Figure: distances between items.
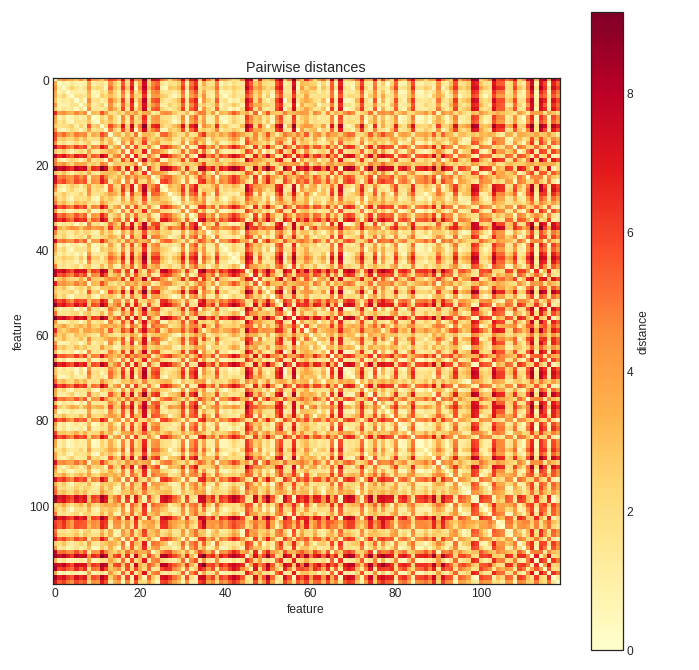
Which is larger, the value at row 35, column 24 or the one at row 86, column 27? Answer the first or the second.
the first
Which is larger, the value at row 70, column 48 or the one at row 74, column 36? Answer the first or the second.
the first
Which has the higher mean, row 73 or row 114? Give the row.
114
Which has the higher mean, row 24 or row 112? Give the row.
112
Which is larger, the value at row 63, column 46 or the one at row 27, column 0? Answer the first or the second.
the first
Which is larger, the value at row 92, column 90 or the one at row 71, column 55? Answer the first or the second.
the first
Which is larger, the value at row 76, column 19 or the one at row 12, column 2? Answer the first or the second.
the first
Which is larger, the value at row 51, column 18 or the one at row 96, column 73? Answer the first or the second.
the first
